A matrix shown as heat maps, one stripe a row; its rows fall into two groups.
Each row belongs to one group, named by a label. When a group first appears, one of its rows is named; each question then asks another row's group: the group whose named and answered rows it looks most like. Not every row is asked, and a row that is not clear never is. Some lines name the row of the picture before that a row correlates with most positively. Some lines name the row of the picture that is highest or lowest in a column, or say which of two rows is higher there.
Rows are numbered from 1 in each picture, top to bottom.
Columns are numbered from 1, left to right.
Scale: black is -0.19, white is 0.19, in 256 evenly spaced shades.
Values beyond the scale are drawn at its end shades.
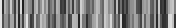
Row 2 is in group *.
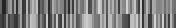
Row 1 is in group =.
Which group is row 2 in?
=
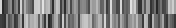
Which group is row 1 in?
*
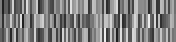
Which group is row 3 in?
=
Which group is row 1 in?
=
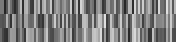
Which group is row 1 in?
*
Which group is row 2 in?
=
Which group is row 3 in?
=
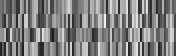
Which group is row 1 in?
=
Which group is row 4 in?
=
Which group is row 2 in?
=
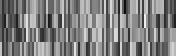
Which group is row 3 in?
=
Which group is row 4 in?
*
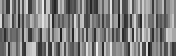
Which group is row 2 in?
*
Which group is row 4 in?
=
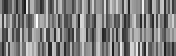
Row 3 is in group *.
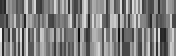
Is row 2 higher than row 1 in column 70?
Yes
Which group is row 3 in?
*
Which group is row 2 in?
=
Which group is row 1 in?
=
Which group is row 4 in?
*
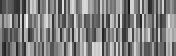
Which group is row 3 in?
*
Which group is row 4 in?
=
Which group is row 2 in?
*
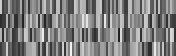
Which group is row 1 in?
*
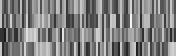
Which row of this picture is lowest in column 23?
3
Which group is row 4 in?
*
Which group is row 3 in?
=
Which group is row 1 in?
*
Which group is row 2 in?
*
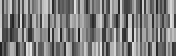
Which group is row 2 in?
*
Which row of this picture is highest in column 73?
3
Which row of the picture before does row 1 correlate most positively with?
4
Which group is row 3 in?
*
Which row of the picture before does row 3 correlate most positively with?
1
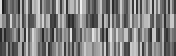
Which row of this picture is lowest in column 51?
3
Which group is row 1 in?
*
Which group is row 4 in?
=
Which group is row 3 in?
=
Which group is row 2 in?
*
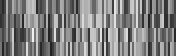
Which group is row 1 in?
=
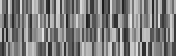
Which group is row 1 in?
*
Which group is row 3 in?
*
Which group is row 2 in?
*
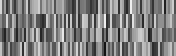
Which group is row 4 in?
*
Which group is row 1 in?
*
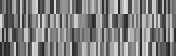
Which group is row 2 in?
*
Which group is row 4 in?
=
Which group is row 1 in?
=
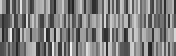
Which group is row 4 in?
=
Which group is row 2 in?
=
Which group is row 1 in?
*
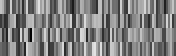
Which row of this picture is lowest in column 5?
1
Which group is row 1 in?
*
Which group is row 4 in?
=
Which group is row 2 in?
=
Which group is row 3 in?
*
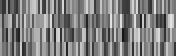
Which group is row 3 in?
*
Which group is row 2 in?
*
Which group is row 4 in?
*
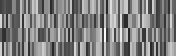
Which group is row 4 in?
*
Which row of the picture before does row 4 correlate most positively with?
2
